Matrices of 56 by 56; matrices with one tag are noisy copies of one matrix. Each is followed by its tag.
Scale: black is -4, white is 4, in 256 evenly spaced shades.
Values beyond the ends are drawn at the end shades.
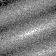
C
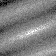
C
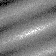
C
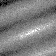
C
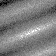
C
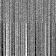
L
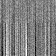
L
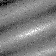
C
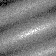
C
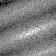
C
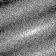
C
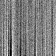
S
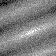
C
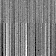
L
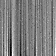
S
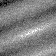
C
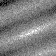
C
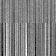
L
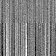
L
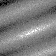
C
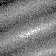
C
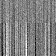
L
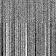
L
